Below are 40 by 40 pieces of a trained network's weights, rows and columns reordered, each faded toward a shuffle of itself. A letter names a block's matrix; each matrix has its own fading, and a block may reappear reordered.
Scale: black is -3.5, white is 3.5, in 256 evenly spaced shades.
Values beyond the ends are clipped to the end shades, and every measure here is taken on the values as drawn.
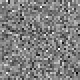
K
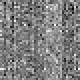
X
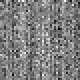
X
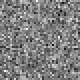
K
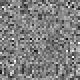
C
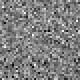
K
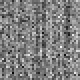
X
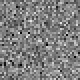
K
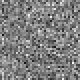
C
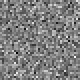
K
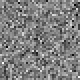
K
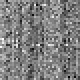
X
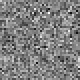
C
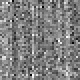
X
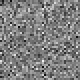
C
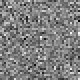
C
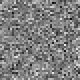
C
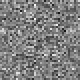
C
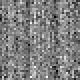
X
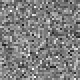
K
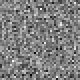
K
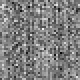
X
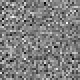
C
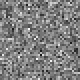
K
